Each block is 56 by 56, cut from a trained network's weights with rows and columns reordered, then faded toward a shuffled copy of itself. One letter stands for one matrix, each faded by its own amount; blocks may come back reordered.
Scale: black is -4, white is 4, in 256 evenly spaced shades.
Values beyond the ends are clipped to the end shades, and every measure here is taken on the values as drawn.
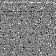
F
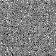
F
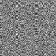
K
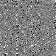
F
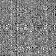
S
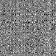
S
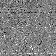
F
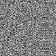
K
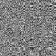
K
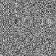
K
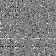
F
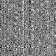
S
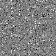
F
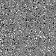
F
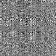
S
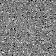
F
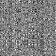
S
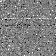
F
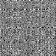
S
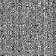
S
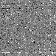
F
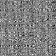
S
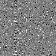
F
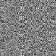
K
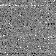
F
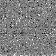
F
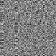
K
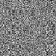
K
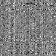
S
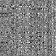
S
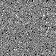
F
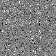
F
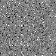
F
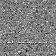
F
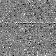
F
